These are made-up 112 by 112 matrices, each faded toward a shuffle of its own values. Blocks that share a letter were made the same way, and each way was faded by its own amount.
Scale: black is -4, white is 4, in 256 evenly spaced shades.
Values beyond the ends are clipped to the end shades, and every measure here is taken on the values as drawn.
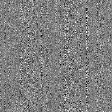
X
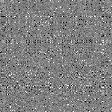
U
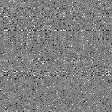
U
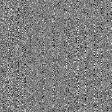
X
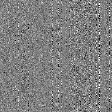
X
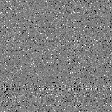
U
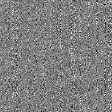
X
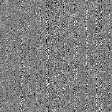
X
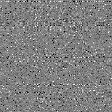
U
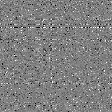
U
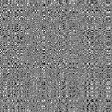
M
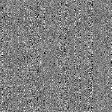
X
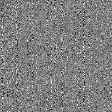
X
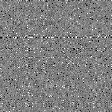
U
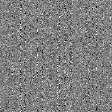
X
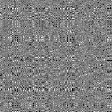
M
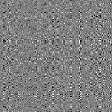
M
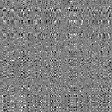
M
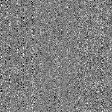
X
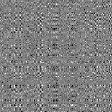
M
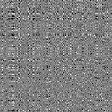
M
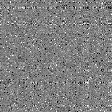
U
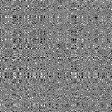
M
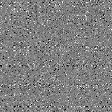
U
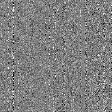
X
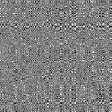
M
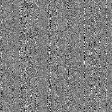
X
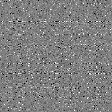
U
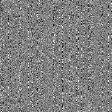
X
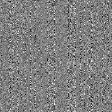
X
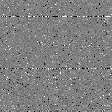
U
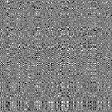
M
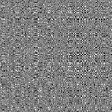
M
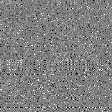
U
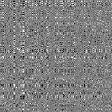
M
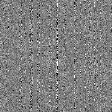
X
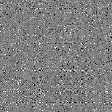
U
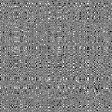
M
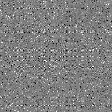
U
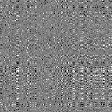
M
